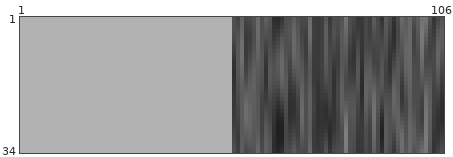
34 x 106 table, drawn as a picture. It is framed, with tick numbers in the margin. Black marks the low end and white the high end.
It is made of 1 by 2 panels. Panel 1,1: high, flat. Panel 1,2: low, streaked downward.
